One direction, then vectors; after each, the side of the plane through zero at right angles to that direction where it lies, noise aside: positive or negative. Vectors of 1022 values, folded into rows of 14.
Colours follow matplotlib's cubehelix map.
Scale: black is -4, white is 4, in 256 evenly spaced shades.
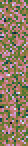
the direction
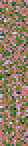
negative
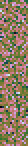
positive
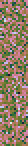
negative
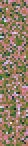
negative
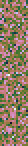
positive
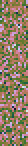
negative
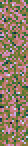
positive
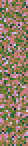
negative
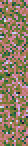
negative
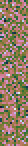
positive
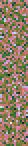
negative
